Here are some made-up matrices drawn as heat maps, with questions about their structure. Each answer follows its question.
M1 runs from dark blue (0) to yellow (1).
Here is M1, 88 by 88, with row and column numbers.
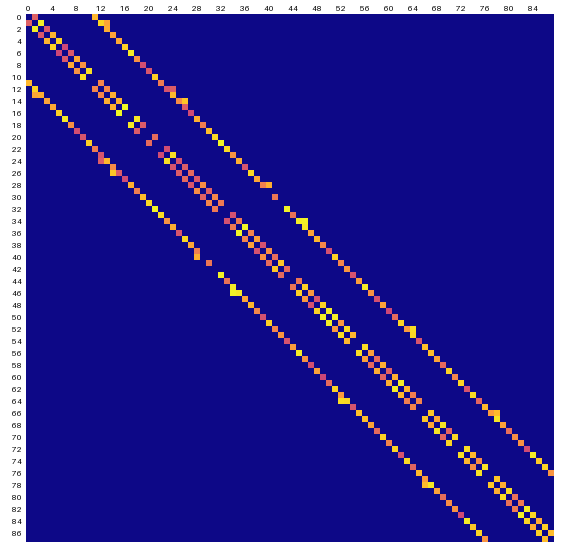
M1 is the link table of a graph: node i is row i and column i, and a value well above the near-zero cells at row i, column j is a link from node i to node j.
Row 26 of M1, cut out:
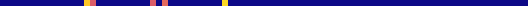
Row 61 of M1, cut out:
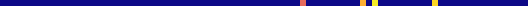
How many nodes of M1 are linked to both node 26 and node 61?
0
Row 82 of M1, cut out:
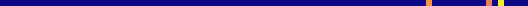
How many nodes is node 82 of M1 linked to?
3
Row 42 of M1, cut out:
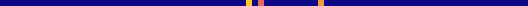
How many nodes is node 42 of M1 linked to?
3
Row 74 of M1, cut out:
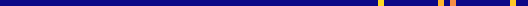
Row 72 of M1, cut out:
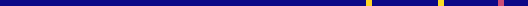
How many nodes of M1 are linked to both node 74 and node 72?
1
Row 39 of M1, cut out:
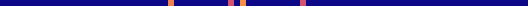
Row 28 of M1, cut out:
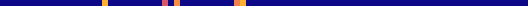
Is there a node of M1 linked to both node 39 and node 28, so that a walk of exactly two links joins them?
yes
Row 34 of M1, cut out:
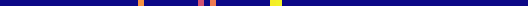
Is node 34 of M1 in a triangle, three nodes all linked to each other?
yes
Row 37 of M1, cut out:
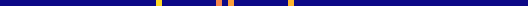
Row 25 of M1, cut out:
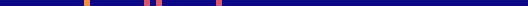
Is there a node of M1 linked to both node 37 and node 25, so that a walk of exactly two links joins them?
yes
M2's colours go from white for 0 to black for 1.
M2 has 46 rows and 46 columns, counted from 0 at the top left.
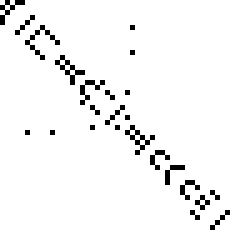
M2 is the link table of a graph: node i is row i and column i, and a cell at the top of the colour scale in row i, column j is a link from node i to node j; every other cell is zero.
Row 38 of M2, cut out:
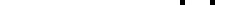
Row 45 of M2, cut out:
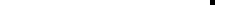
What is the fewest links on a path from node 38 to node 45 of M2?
2
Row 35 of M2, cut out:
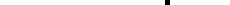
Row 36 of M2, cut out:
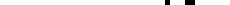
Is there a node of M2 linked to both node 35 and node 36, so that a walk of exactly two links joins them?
yes
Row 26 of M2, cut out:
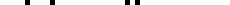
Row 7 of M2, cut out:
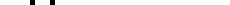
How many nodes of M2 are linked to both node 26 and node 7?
1
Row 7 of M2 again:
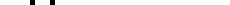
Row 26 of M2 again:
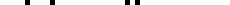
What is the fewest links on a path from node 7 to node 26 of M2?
2
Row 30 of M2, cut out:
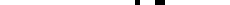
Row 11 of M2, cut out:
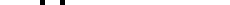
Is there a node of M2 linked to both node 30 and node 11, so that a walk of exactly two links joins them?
no
